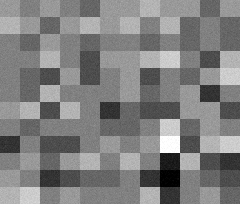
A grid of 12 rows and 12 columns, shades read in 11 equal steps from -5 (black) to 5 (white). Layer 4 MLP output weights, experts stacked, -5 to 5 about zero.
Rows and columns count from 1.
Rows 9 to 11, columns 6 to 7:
1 0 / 0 2 / -1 0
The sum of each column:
4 3 -5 2 -3 -1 6 -2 0 -1 -3 -1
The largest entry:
5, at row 9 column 9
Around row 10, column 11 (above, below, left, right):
2 -1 2 -3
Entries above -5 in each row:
12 12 12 12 12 12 12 12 12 12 11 12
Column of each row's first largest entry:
8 1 3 9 12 3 2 9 9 5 1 2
